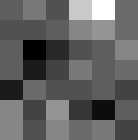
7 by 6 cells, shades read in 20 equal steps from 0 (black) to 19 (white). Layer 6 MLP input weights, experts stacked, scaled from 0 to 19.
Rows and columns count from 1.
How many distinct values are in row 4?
5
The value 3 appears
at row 3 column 3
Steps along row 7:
down up down up down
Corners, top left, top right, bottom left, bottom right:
7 8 10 5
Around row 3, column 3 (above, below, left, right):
7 5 0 6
